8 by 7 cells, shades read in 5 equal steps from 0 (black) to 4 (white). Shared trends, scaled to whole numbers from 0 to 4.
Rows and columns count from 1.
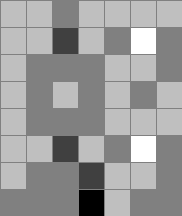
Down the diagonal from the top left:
3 3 2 2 3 4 2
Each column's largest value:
3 3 3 3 3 4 3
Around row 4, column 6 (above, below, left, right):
3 3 3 3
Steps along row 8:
same same down up down same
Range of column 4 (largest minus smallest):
3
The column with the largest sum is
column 6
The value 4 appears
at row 2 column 6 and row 6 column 6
